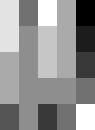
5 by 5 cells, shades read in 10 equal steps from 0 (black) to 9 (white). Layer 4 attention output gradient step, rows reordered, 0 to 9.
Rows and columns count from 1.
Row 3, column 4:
6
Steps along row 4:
down same same down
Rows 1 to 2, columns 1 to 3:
8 4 9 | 8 5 7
